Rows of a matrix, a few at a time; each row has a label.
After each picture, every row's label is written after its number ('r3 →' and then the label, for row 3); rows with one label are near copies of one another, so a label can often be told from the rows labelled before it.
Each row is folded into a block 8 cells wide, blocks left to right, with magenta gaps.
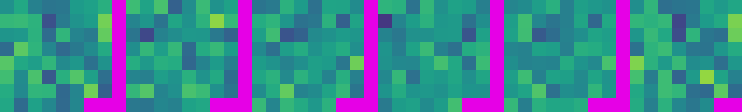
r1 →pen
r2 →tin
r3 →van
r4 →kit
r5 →van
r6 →pen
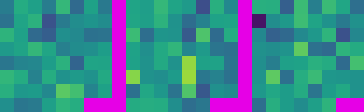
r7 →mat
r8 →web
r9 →kit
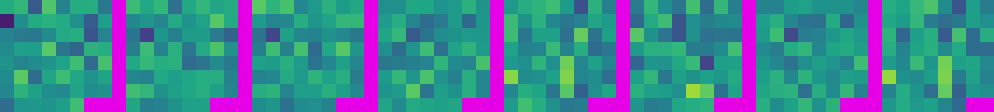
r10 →kit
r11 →tin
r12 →tin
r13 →van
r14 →web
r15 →mat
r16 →van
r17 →web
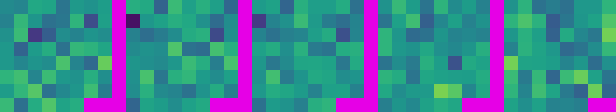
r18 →van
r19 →kit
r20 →kit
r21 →mat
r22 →pen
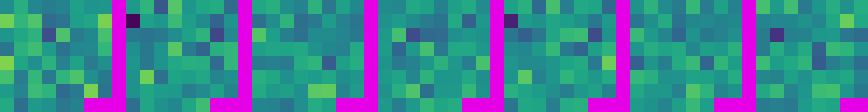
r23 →pen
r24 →kit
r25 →mat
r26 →van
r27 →kit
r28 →mat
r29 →tin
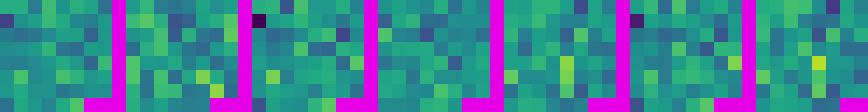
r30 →kit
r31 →pen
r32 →kit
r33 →mat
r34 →web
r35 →kit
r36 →web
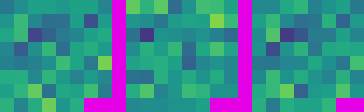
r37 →van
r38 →tin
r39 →van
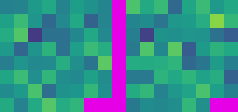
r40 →van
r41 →tin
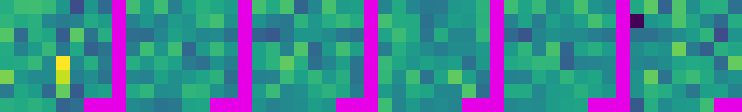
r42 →web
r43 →tin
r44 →tin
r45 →pen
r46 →tin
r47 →kit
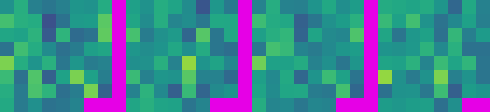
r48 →pen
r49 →web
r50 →pen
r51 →web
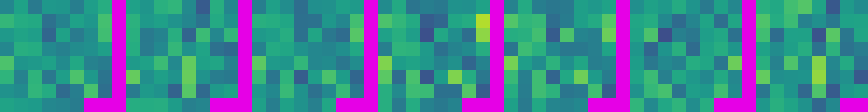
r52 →pen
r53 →web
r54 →pen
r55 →pen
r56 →pen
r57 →van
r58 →web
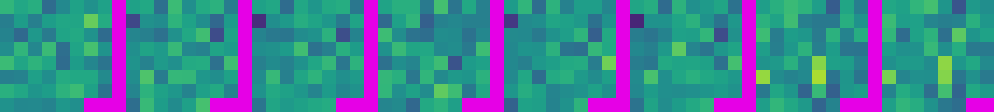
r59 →tin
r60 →kit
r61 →kit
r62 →mat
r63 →kit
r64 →kit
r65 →web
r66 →web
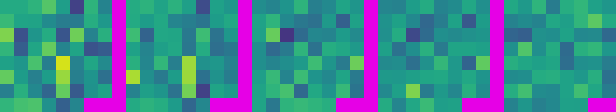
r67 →web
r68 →web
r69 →van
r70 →van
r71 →tin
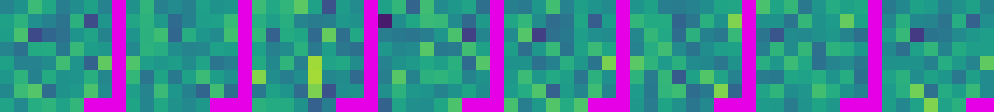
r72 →van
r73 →pen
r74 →web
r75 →kit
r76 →van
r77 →pen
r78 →tin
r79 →van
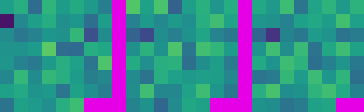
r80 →kit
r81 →tin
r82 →tin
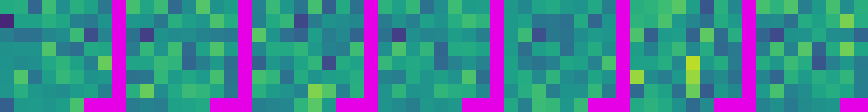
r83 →kit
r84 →tin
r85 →mat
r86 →tin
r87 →van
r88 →web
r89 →tin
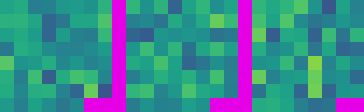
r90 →pen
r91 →tin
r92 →web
